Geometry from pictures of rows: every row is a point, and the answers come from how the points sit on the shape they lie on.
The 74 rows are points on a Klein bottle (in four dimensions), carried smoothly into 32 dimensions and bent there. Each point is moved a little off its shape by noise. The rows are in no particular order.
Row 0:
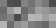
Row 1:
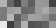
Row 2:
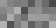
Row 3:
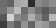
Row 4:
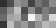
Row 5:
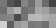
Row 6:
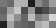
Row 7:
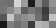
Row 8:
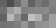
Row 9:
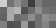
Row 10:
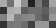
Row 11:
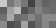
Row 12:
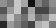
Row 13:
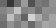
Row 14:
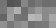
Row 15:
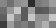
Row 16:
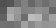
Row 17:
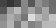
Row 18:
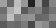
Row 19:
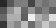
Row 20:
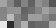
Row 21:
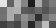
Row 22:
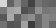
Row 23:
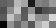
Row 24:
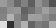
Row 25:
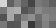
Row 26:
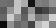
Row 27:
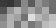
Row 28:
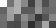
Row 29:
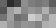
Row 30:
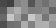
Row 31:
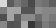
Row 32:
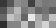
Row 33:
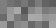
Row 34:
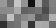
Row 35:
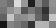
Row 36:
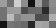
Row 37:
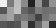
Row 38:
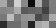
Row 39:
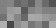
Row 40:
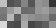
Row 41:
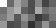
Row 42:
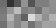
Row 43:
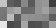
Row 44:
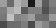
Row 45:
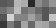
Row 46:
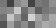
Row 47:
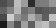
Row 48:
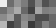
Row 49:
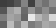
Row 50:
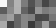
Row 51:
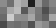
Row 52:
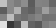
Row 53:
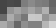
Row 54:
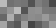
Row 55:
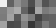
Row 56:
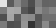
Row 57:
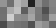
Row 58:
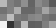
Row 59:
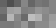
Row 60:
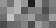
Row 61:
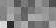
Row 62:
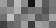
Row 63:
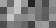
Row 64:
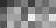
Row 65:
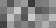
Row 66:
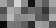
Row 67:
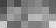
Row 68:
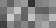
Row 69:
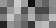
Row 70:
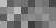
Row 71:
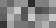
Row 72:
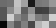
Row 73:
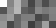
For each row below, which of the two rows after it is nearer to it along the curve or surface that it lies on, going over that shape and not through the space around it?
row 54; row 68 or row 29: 29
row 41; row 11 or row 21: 21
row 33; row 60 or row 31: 31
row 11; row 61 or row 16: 61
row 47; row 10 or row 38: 38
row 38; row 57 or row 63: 57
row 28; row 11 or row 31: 31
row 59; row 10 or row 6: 6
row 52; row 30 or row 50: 50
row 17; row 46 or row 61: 46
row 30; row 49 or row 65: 65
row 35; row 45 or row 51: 45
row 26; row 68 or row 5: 68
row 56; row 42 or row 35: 35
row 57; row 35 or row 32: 35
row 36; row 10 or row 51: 10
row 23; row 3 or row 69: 69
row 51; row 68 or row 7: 68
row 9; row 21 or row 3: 21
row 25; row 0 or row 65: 0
